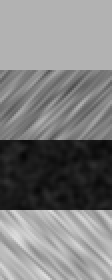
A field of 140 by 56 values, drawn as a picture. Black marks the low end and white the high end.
The table splits into 4 rows of 1 panel. Panel 1,1: high, flat. Panel 2,1: middling, slanting up to the right. Panel 3,1: very low, blotchy, faint in contrast. Panel 4,1: high, slanting down to the right.
